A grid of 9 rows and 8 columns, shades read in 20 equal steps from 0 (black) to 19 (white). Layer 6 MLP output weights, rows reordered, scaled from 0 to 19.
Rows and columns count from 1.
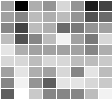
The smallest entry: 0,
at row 1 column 2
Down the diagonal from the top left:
12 10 14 14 12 14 17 15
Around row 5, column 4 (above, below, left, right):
14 16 12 12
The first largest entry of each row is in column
5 3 3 5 1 1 2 2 2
